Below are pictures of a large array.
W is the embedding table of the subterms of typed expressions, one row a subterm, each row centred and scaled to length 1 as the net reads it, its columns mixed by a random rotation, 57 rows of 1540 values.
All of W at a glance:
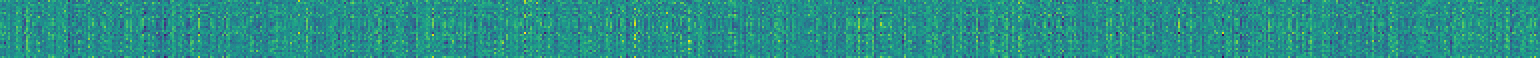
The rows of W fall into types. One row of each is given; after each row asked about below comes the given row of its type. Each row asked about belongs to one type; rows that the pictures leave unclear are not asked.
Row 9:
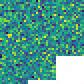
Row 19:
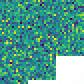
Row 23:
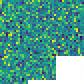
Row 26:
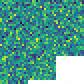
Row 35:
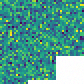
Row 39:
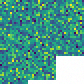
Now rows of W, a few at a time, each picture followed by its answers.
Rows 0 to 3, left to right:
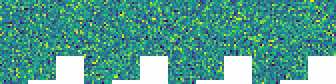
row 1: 39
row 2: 9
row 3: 9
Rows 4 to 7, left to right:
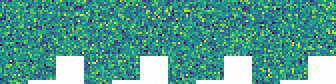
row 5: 23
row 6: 19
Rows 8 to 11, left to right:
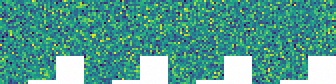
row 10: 23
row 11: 19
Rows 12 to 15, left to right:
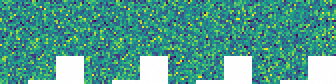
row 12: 26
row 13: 26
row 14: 39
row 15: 19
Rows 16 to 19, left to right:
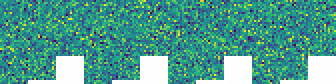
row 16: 39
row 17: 9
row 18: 35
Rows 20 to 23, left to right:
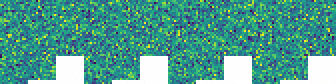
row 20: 9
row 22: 35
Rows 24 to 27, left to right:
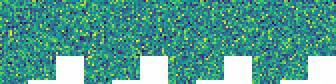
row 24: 35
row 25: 23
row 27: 26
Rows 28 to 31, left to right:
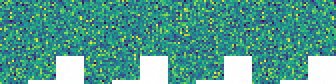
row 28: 26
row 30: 23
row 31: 26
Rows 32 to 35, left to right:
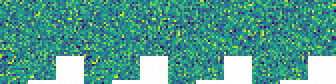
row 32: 39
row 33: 39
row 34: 35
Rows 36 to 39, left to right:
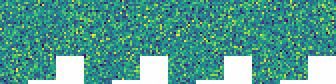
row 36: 19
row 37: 9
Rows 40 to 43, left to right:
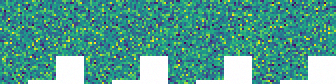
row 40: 19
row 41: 19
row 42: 19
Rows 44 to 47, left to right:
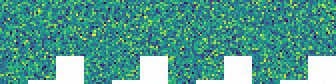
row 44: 39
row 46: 26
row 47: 39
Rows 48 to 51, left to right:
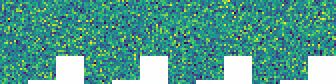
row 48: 26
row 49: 19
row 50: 9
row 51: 9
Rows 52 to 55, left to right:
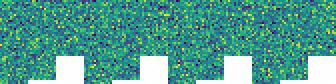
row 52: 26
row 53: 19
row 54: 19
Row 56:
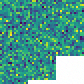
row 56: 35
